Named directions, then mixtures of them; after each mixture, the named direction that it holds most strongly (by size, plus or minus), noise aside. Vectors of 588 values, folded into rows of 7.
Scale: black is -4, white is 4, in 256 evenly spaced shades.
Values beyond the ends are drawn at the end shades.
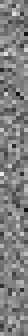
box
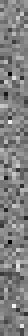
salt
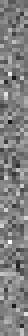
salt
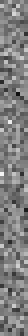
box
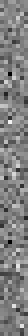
salt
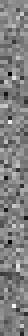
salt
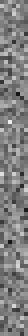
box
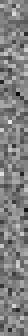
box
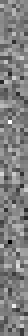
salt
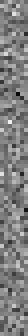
box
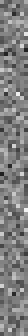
box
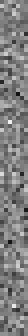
box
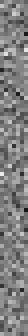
box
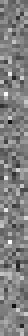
salt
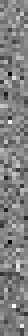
salt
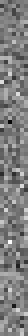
salt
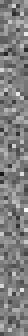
box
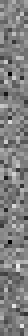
salt
